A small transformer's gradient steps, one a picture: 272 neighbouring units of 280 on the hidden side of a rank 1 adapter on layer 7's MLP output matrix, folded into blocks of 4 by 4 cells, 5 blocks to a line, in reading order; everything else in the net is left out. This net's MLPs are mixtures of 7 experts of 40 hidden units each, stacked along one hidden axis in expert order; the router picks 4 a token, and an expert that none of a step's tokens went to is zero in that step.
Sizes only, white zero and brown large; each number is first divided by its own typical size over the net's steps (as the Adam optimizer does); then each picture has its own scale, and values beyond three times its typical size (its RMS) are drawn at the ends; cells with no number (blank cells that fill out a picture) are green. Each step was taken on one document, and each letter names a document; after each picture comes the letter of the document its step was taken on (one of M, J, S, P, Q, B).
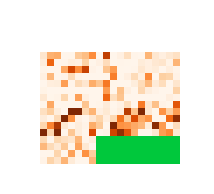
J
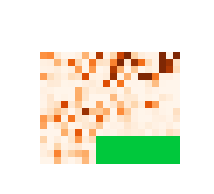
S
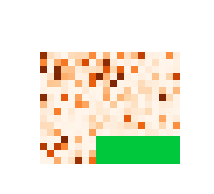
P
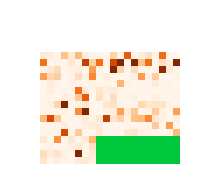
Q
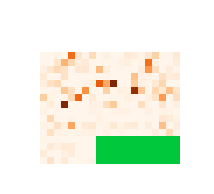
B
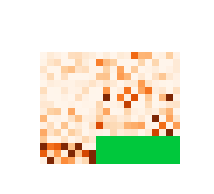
P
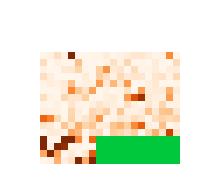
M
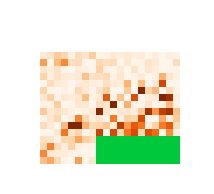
M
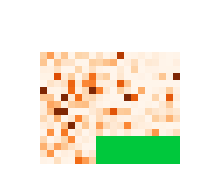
P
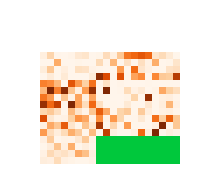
P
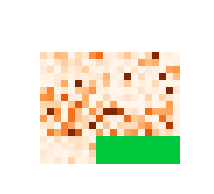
M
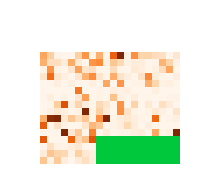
S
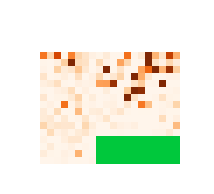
B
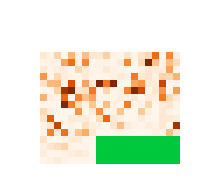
B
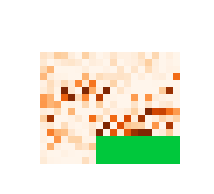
M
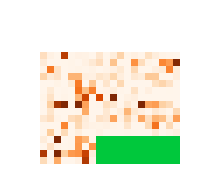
Q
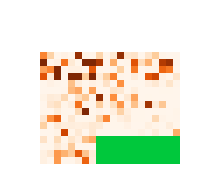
S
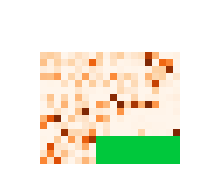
S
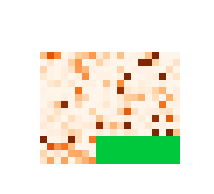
P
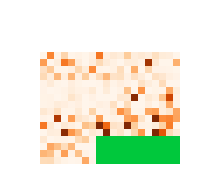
P
